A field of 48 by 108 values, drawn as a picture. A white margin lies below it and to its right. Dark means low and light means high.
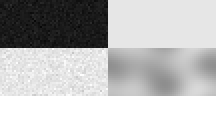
It is made of 2 by 2 panels. Panel 1,1: very low, fine-grained, faint in contrast. Panel 1,2: very high, flat. Panel 2,1: very high, fine-grained, faint in contrast. Panel 2,2: high, smooth.
